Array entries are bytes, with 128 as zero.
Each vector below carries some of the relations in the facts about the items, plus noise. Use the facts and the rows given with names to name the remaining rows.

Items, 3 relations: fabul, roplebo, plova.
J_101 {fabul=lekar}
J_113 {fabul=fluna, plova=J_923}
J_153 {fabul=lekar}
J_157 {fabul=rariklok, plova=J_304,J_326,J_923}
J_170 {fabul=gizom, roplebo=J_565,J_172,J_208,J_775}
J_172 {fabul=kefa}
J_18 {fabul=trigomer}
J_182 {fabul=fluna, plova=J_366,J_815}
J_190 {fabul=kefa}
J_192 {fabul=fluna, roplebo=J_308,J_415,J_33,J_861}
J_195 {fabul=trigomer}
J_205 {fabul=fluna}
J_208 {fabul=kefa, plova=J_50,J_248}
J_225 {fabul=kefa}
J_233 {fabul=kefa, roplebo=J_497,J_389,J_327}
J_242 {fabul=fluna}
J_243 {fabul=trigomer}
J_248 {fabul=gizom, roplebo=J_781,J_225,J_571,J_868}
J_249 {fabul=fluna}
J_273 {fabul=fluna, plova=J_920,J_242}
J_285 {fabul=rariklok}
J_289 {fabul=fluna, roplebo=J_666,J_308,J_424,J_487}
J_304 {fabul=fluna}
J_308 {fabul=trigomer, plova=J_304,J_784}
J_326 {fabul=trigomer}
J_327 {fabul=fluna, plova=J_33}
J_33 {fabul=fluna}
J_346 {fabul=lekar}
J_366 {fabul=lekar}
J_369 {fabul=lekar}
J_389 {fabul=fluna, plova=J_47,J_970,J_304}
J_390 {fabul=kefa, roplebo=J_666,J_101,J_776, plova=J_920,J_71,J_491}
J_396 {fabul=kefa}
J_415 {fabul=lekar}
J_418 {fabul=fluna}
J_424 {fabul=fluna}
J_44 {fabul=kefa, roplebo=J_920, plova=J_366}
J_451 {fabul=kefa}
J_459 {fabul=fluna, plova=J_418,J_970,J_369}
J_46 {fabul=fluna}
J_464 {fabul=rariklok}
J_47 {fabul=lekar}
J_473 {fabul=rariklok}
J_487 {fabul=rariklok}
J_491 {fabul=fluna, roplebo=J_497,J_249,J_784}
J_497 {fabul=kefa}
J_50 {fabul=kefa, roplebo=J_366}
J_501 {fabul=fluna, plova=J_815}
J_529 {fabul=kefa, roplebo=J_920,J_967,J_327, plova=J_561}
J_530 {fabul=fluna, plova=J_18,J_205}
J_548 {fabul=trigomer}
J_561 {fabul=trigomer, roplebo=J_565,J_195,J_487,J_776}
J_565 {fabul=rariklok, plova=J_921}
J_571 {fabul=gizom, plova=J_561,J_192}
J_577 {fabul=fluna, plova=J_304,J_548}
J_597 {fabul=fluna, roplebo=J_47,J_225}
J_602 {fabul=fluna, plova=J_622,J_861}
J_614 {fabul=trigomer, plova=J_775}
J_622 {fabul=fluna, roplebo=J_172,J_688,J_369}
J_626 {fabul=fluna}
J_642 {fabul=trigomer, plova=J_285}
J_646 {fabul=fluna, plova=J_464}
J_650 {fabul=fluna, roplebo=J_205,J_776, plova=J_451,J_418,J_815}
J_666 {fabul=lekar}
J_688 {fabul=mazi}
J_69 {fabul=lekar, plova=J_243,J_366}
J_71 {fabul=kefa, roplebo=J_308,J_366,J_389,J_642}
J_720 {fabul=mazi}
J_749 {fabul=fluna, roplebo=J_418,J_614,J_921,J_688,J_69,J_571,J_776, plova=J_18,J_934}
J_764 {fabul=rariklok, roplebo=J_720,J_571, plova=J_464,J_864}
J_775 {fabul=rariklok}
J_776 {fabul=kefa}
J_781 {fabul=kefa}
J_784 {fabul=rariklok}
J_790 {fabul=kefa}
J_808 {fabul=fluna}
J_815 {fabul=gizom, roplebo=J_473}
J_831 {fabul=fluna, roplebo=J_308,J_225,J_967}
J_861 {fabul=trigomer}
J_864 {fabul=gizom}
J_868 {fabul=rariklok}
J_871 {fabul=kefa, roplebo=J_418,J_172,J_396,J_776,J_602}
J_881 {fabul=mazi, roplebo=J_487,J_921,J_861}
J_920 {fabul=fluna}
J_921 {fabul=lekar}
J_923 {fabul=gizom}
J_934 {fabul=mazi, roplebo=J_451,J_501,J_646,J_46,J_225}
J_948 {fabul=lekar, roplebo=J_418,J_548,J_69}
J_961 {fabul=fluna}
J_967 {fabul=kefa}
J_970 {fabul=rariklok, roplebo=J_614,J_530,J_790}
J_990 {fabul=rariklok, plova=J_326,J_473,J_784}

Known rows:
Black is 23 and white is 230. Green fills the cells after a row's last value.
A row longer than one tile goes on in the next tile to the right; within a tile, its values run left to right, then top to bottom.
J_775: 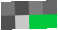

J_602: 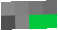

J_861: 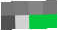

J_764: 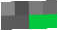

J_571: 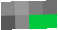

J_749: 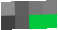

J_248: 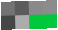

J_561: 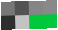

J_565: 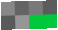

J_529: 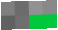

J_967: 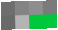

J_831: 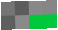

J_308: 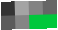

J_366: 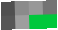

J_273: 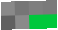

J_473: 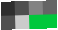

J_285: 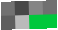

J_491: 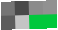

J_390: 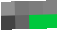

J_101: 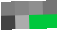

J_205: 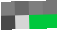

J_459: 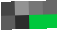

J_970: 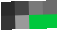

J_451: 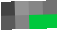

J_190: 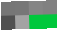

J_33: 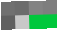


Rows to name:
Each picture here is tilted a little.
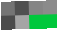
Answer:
J_192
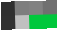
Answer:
J_548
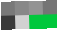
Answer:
J_921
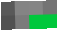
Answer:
J_243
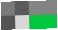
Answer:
J_242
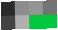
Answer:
J_47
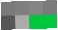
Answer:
J_781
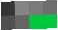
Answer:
J_577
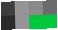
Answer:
J_369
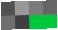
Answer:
J_501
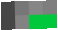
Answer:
J_815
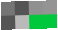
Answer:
J_71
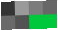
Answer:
J_389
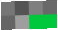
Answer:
J_868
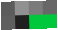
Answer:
J_182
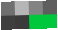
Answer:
J_69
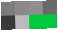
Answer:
J_688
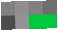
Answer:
J_614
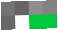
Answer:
J_920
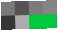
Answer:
J_622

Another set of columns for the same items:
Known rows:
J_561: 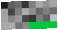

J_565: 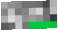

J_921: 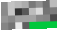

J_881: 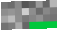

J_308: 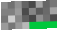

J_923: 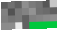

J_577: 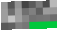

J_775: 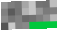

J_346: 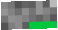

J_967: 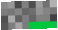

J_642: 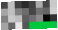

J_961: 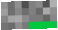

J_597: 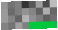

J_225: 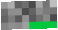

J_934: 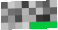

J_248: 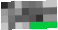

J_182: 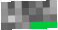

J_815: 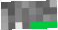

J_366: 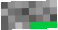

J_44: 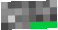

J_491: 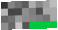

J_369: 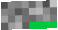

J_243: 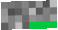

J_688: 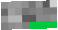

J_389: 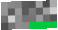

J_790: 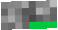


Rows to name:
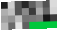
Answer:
J_285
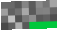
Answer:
J_233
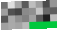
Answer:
J_18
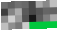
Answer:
J_571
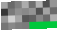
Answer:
J_614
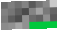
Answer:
J_451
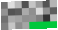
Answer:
J_205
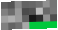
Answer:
J_208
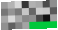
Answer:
J_749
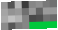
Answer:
J_650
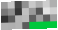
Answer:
J_33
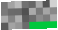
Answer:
J_418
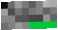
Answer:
J_50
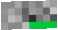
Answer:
J_487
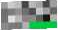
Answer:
J_530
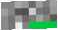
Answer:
J_861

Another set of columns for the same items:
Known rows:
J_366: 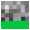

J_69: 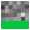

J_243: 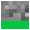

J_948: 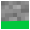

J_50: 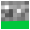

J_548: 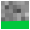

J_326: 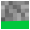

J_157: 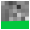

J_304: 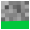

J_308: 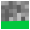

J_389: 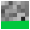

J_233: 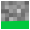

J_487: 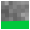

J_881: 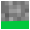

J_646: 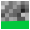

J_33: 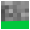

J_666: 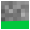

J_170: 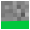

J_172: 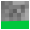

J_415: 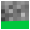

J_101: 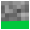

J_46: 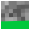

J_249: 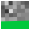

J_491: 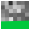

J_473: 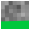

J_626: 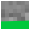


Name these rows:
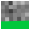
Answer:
J_775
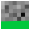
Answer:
J_934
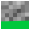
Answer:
J_369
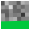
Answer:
J_561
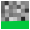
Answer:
J_44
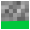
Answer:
J_248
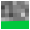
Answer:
J_602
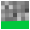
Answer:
J_970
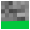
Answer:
J_565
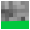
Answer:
J_642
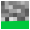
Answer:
J_529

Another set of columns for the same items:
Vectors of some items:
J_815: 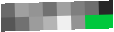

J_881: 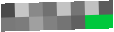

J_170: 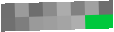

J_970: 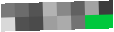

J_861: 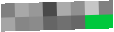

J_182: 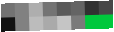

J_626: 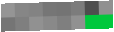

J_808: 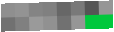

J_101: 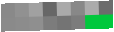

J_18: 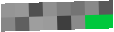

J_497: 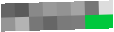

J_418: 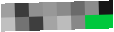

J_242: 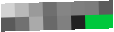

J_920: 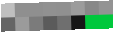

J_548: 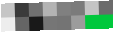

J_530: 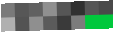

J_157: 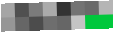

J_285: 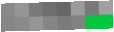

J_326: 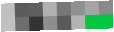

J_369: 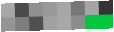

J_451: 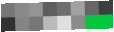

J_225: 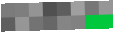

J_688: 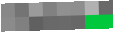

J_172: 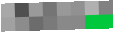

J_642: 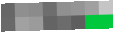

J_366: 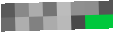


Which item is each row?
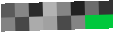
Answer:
J_749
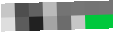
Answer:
J_304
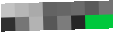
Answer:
J_273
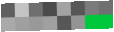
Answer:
J_192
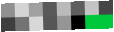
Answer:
J_390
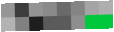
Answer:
J_308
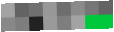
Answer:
J_47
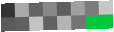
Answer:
J_764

